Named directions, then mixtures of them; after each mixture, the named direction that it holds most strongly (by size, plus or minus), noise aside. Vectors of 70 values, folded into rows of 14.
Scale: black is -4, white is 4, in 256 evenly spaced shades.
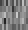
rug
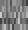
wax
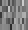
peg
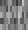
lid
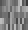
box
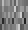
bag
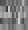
lid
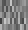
lid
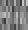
rug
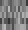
wax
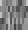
box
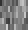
box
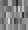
lid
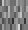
bag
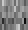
bag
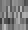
wax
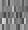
bag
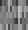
lid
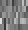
rug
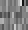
box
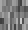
box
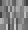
box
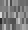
wax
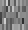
rug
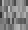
peg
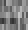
lid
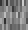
rug
